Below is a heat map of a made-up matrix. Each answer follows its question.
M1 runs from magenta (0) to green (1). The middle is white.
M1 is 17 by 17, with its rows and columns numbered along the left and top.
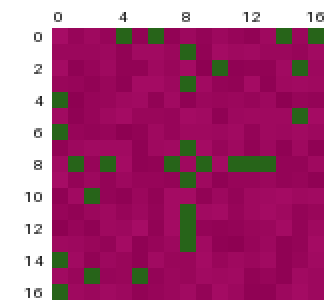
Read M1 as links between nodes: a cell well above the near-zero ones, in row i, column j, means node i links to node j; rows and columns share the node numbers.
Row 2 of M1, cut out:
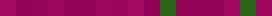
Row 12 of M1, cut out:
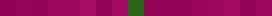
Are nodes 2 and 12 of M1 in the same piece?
no
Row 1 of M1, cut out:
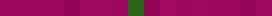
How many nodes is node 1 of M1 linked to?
1
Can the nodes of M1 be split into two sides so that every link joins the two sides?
yes
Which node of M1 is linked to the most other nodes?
node 8
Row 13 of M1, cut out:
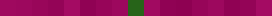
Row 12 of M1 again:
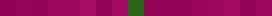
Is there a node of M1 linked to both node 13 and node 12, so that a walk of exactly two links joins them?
yes
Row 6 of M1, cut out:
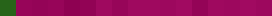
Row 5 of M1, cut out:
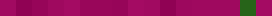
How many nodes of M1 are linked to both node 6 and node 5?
0
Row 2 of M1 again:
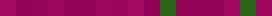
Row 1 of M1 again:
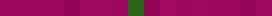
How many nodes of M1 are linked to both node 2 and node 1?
0
